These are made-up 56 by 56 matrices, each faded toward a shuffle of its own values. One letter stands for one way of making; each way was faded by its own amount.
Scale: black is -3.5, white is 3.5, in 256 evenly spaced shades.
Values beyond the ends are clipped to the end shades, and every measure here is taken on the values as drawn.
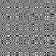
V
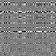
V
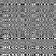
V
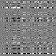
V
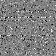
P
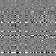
V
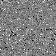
P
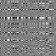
V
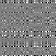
V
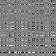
V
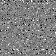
P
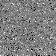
P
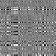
V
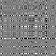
V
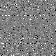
P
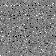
P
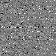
P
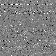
P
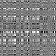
V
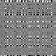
V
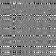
V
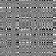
V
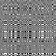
V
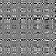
V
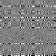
V
